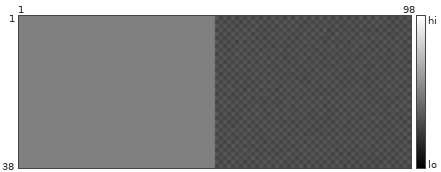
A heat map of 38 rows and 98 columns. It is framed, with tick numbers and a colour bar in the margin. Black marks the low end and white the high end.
The table splits into one row of 2 panels. Panel 1,1: middling, flat. Panel 1,2: low, checkered, faint in contrast.
